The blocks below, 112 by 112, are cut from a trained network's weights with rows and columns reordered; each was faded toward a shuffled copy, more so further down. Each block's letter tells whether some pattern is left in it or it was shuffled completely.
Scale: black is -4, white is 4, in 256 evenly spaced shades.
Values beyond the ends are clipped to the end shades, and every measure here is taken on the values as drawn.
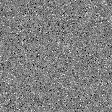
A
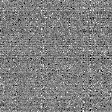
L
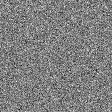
A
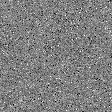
A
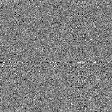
L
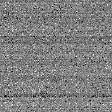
L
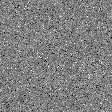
A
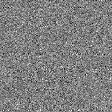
L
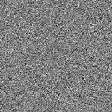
L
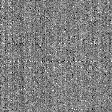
L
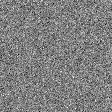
A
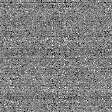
L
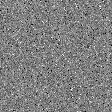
A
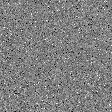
A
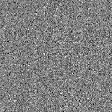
L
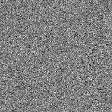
L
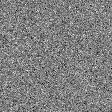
A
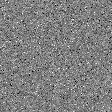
A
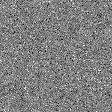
A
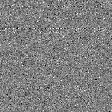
L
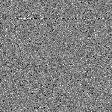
L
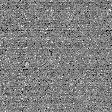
L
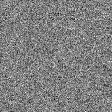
L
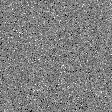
A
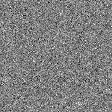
L
